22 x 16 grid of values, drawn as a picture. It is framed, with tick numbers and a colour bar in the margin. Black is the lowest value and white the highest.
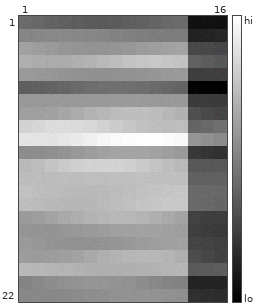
The ninth with the lowest average is the top right. Overall the values sit about 60% of the way up the scale. A vertical seam about 80% of the way across splits the table, and the left part is higher. The ninth with the highest average is the centre.
